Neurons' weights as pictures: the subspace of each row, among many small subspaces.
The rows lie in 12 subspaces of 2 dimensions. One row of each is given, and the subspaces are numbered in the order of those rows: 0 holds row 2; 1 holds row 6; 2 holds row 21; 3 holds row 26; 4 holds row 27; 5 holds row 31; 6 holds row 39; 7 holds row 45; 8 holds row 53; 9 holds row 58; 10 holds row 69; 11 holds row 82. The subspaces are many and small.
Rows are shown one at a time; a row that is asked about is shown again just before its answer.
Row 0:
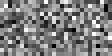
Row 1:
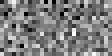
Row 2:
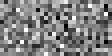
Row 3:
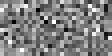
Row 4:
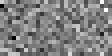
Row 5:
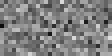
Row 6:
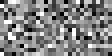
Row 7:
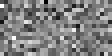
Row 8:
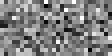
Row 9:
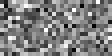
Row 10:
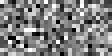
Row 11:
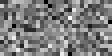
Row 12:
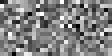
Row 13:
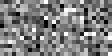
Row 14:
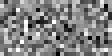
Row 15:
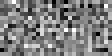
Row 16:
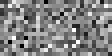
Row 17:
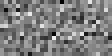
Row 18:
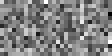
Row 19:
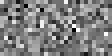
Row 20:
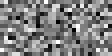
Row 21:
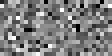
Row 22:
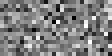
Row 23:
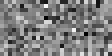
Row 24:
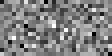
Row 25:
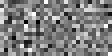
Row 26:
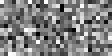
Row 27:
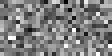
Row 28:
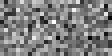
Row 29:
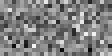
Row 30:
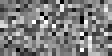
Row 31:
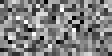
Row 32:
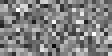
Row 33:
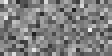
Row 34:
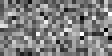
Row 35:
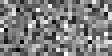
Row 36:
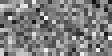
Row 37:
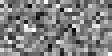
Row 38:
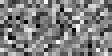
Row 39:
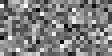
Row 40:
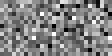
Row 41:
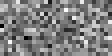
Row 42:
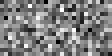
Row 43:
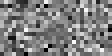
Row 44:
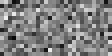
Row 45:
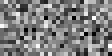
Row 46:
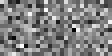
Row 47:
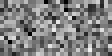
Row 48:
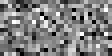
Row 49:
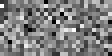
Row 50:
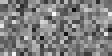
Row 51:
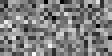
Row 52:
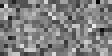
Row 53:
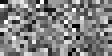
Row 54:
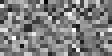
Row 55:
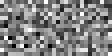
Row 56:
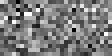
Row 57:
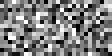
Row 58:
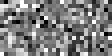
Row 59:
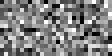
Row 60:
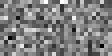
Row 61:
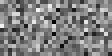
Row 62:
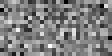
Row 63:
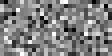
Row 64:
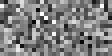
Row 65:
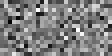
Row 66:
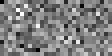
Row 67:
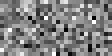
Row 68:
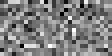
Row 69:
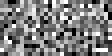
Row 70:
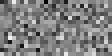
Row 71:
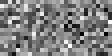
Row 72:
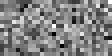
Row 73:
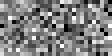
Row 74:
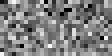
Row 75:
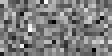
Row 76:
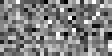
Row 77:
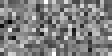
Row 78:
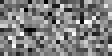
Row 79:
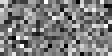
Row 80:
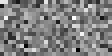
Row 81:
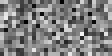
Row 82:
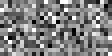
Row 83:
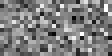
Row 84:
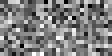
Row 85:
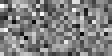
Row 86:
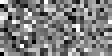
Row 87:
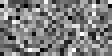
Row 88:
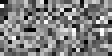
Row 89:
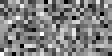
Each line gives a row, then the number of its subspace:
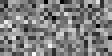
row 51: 11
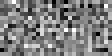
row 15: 10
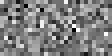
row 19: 7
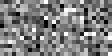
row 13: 7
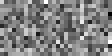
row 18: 3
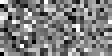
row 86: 8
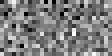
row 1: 10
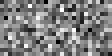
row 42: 5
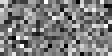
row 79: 9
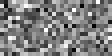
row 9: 6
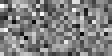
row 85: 8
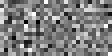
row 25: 9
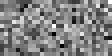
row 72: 6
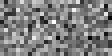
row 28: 0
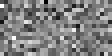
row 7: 8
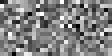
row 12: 2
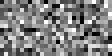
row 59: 3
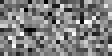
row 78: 3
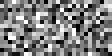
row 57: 5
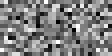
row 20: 5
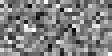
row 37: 5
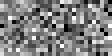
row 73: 6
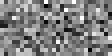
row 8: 3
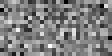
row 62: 1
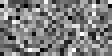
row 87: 6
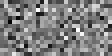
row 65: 2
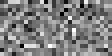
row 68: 10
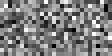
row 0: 11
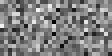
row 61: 7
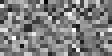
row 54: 8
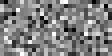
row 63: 10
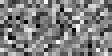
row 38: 5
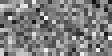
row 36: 9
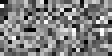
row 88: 8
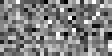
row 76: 7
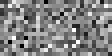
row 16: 9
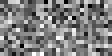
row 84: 1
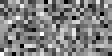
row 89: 1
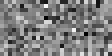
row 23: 7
